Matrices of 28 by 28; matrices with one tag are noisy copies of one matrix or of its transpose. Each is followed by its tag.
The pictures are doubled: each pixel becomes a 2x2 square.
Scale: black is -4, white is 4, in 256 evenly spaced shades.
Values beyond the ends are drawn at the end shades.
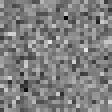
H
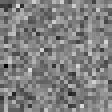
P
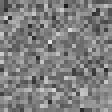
P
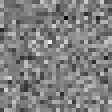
H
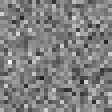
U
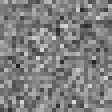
H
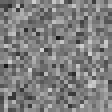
P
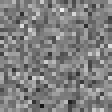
U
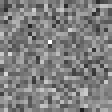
P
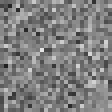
P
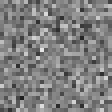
H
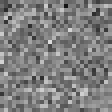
P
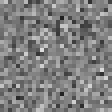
H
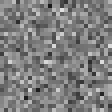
U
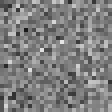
P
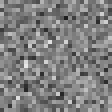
H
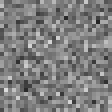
H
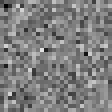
P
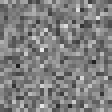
H
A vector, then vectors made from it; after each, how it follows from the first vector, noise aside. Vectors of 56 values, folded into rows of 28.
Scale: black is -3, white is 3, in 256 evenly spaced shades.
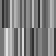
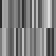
reversed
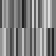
reversed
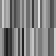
negated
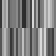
reversed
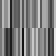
negated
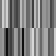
negated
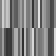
negated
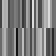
reversed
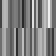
reversed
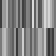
reversed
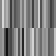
negated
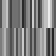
reversed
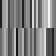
reversed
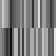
negated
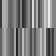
reversed
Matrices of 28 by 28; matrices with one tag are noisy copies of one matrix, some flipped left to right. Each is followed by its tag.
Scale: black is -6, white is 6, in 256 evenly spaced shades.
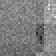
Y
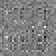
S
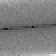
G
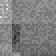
Y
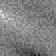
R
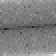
G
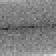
G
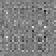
S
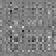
S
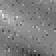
R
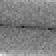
G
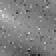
R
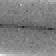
G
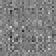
S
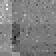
Y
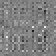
S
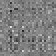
S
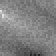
R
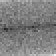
G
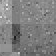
Y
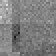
Y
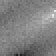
R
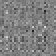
S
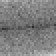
G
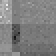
Y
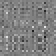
S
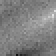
R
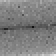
G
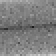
G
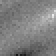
R
